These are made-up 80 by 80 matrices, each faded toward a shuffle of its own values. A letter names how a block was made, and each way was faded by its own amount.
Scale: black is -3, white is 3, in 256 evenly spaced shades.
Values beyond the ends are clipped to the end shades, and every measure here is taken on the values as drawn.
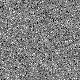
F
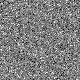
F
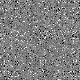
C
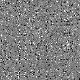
C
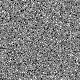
F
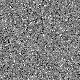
F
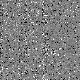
C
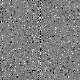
C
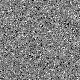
F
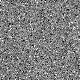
F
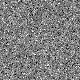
F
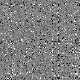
C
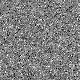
F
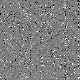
C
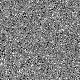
F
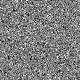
F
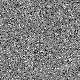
F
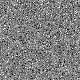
F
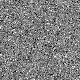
F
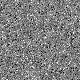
F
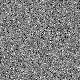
F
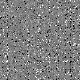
C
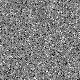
F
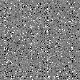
C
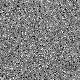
F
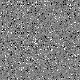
C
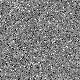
F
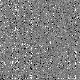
C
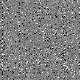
C
